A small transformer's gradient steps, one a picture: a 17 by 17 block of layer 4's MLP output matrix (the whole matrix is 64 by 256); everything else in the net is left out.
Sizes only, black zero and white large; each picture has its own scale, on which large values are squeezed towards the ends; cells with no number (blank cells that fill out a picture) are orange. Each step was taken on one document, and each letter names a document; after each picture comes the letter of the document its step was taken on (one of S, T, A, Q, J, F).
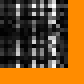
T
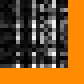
T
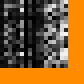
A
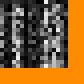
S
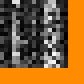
S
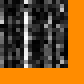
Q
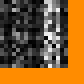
S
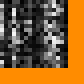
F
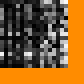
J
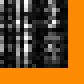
Q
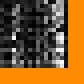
F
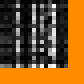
T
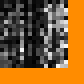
A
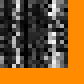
S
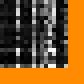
T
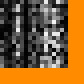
S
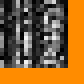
F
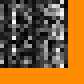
F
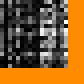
J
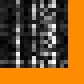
T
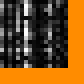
Q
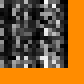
S
